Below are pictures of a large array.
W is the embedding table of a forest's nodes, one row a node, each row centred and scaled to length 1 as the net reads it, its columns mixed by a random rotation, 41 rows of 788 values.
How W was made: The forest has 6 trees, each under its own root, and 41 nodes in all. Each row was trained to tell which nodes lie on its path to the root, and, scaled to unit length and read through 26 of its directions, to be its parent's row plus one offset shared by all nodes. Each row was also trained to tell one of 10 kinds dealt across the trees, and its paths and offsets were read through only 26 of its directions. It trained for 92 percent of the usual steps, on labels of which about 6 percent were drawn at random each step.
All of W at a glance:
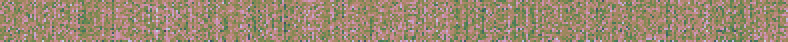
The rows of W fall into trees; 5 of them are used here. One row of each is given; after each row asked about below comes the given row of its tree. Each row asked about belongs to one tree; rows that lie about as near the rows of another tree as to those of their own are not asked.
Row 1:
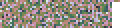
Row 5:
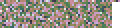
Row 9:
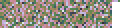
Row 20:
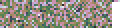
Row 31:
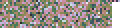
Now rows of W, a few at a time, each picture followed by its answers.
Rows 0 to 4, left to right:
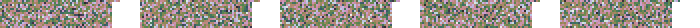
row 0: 9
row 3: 20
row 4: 1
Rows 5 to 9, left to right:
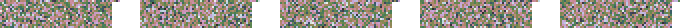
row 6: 31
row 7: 20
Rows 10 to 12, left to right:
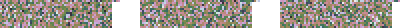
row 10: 9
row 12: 20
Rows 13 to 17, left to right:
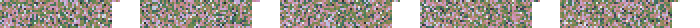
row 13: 9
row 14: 31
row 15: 5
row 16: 5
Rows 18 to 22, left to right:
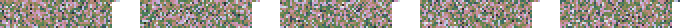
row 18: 9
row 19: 20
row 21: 9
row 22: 1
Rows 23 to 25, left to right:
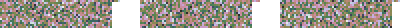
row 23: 20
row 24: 20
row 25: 9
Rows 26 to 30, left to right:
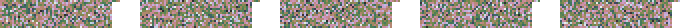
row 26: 20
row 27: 1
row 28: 20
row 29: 1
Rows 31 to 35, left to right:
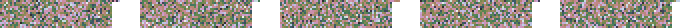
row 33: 1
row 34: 1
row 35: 9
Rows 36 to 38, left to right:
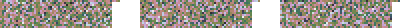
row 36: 5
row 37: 9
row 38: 5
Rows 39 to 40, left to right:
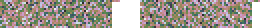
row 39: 9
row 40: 20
